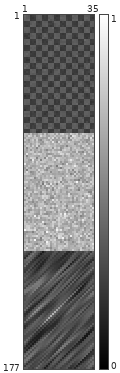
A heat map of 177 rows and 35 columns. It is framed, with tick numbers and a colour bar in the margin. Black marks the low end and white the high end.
It is made of 3 by 1 panels. Panel 1,1: low, checkered. Panel 2,1: high, fine-grained. Panel 3,1: low, slanting up to the right.
